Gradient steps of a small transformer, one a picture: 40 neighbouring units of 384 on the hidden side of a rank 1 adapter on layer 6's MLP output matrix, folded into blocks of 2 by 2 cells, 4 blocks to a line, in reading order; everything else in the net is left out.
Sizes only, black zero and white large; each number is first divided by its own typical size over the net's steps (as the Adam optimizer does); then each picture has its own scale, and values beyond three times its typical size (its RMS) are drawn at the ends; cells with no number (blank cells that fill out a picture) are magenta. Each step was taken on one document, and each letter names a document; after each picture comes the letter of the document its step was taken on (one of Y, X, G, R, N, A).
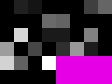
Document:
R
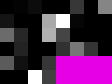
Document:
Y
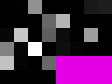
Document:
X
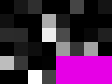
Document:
Y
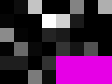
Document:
Y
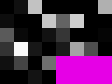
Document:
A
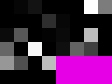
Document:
R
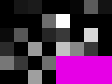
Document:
X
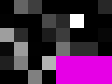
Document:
A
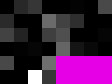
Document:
Y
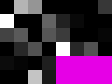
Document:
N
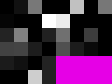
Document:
X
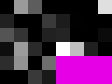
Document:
A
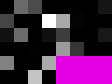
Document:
N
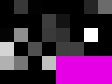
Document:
R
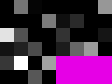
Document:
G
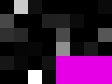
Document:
N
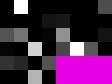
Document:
G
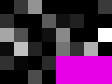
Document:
A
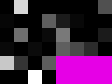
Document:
G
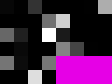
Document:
Y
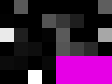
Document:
N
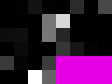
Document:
Y
